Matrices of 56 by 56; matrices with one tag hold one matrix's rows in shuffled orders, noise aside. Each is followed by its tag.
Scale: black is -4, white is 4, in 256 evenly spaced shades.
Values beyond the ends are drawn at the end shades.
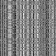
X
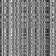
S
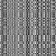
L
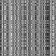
S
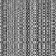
L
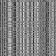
X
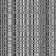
X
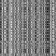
S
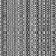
L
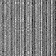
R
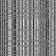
X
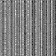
R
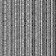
R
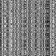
S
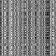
S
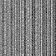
R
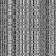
X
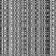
S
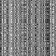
S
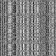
X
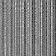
R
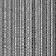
R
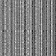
R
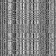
X
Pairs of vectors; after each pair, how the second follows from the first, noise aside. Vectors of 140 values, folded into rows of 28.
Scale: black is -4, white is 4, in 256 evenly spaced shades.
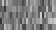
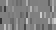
partly zeroed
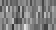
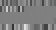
partly zeroed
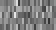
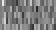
wrapped around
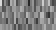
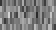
wrapped around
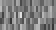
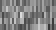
sign-scrambled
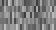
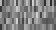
wrapped around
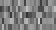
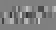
partly zeroed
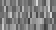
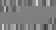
partly zeroed
